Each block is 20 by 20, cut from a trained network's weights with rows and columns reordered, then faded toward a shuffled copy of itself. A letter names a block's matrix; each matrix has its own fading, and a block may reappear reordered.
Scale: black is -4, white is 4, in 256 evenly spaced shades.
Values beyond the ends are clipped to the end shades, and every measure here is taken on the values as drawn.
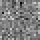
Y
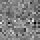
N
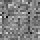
Y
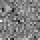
Y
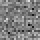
N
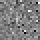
N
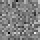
Y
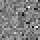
N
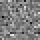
N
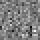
Y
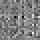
Y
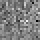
Y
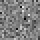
N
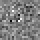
Y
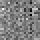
Y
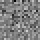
Y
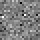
N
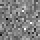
N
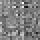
Y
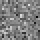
N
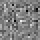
Y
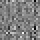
Y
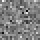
N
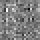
Y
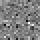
N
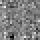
Y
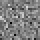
N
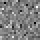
N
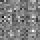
Y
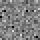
N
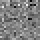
Y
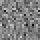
Y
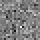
Y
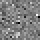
N
